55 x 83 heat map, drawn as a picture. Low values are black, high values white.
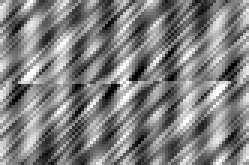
Upright stripes repeat 8 times across the table. It looks the same turned upside down. The values follow a bell shape. There is no overall slope.
